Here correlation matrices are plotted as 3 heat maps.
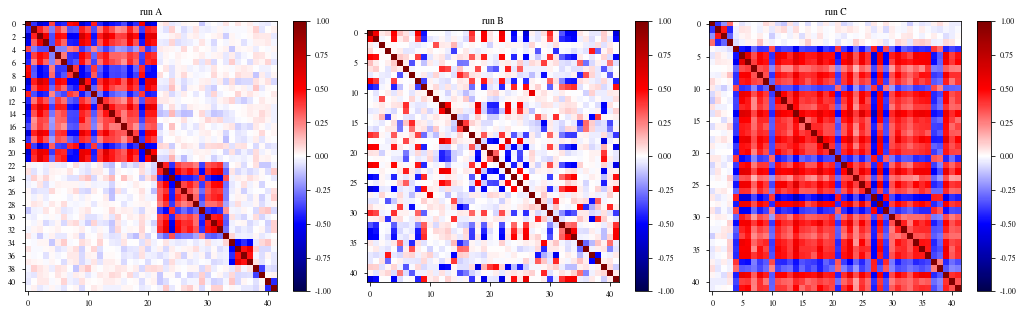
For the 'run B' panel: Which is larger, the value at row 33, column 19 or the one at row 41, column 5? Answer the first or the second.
the second
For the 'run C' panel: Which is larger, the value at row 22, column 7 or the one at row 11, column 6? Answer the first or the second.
the second
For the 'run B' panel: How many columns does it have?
42
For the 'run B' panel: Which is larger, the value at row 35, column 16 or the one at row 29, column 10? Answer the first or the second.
the second
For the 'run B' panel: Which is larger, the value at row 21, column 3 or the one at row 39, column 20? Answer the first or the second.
the second
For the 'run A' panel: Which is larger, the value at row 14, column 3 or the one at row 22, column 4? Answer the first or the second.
the first
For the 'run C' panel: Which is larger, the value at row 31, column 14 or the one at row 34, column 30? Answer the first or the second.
the first
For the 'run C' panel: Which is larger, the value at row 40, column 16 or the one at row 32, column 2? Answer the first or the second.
the first
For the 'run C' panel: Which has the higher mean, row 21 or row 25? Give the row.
25
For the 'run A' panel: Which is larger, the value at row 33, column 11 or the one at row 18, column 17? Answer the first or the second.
the second
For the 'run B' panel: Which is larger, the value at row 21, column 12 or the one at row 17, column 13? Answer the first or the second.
the second
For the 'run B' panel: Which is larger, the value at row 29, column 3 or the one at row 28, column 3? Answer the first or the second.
the first
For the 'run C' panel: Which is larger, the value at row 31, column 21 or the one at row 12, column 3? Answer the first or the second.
the second
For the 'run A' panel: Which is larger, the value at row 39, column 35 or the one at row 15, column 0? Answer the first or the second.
the first
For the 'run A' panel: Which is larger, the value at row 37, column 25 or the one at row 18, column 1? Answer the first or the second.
the second
